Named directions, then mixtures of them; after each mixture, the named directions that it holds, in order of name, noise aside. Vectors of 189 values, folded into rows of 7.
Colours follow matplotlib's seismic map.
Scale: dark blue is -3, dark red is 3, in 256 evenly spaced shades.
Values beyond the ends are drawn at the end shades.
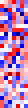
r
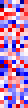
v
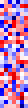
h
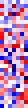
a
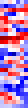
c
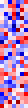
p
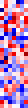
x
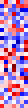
a, c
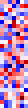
h, r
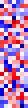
h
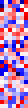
v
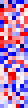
c, h, v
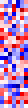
a, c, p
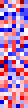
v, x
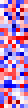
c, p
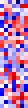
h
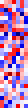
r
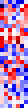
c, h, v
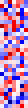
h, p, r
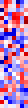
x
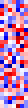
h, r, v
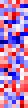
c, h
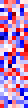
a, r, x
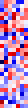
r, v, x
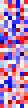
p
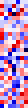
a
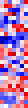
c, v
